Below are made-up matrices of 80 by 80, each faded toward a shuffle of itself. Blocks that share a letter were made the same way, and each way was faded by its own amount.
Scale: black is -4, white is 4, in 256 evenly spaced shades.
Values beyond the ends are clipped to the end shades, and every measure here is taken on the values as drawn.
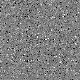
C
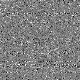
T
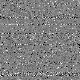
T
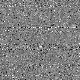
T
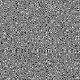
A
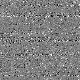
T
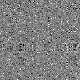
A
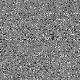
T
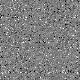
C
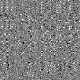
A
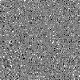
A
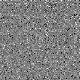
A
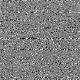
T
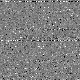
T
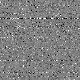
T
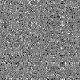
A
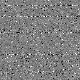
T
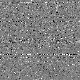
T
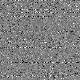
T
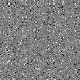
A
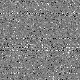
T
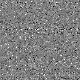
C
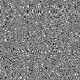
A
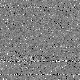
T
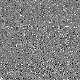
C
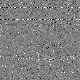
T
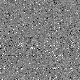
C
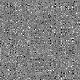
A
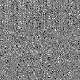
A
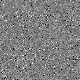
C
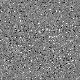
C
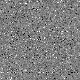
C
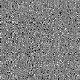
A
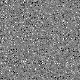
C
